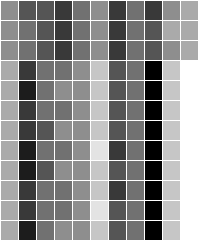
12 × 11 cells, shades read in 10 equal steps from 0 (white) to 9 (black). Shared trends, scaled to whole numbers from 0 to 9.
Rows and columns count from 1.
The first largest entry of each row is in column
4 4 4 9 9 9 9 9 9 9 9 9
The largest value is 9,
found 9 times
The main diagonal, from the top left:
4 5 6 5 4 2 6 5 9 2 0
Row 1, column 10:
4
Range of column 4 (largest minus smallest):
3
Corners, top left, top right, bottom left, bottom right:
4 3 3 0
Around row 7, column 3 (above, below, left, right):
5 5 7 4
